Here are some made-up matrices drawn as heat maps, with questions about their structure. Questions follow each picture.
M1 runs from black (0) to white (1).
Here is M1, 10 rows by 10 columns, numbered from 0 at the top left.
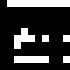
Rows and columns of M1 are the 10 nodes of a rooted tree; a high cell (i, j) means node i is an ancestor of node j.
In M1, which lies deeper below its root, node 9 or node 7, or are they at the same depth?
node 9
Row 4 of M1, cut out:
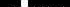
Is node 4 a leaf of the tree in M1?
no
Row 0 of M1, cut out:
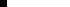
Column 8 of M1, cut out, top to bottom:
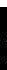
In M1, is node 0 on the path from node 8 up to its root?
yes
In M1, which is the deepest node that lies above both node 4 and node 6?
5
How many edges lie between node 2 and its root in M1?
4
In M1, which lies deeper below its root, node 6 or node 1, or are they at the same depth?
node 6
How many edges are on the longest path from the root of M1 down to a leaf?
4
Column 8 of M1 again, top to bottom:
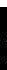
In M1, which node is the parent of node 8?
0
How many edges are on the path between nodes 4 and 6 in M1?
2
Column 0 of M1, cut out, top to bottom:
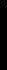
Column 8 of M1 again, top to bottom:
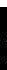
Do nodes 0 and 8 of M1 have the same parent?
no
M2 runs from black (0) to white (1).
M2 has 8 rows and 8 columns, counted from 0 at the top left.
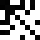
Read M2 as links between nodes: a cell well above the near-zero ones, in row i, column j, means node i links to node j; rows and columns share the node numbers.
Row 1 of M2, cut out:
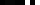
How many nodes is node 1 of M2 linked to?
2
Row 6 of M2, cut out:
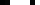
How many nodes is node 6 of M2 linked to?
5
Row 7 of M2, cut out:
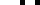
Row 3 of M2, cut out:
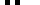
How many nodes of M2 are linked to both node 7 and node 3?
4
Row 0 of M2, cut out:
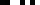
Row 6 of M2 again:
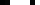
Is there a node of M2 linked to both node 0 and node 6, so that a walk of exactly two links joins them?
yes
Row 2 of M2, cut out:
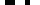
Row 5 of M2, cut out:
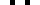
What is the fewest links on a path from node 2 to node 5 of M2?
2
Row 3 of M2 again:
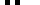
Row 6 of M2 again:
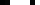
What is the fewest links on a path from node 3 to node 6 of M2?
1
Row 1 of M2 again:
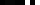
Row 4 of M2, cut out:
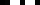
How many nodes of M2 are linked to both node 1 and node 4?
1
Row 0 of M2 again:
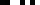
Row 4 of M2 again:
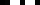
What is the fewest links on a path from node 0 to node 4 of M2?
2
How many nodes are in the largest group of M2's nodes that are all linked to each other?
4
